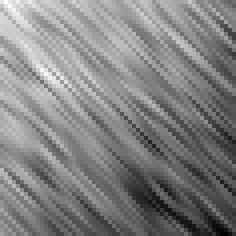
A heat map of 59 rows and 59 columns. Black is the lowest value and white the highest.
The values follow a bell shape. The top left is the ninth with the highest average. The field climbs toward the top left. Streaks slant down to the right. The bottom right is the ninth with the lowest average. The halves do not mirror each other.
